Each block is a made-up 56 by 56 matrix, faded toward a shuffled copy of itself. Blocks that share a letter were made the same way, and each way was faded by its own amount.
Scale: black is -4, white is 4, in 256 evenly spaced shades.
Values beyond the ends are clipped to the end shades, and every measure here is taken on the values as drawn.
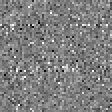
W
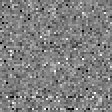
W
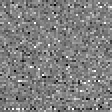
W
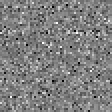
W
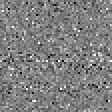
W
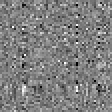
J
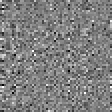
J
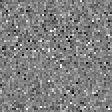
W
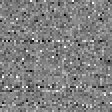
W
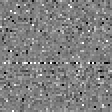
W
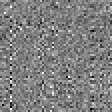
J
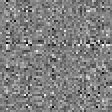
J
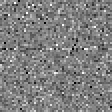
W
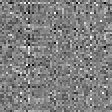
J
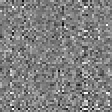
J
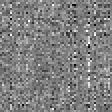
J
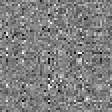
J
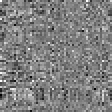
J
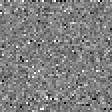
W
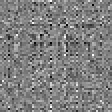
J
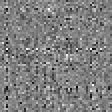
J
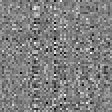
J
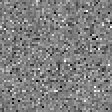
W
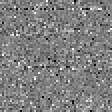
W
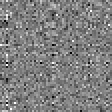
J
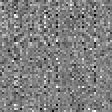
J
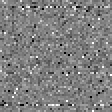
W
